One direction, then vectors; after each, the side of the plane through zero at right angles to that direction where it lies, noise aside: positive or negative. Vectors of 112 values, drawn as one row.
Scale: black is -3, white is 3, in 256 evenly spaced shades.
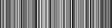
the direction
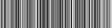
negative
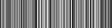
positive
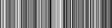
positive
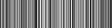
positive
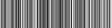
negative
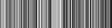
positive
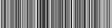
negative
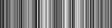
positive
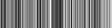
negative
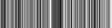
negative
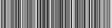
negative
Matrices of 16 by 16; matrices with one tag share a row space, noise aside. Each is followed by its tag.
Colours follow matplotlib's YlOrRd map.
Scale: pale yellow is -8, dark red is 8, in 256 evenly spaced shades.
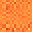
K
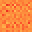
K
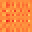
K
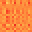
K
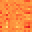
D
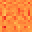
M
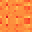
D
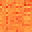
D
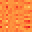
D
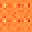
M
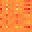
D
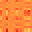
D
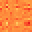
D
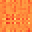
K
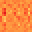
M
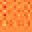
M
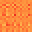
K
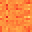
D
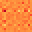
M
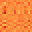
M
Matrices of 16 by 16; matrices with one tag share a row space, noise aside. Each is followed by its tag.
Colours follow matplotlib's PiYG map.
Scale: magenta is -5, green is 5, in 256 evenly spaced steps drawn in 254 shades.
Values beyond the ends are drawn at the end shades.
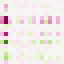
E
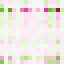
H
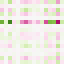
H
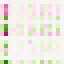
E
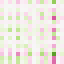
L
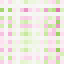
H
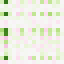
E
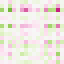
H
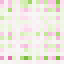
H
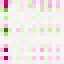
E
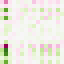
E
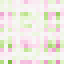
H
